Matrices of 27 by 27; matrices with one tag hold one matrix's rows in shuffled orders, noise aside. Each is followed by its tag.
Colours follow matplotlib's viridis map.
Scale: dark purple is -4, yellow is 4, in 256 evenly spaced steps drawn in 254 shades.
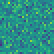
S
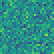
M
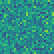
M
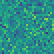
M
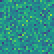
S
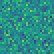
S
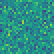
S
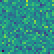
M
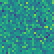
M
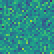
S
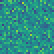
S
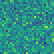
M
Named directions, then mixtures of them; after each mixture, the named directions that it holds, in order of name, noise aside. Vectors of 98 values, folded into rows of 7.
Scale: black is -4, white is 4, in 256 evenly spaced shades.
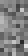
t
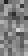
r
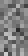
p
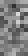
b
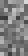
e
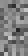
b, p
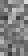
e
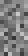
b, p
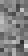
t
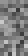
p, t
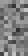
b, p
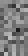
b, p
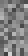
e, p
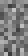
e, p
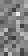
b, p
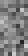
p, t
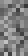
p, t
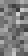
b, t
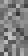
p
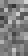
b, e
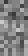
r, t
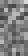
b, e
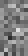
b, p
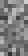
e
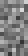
e, t
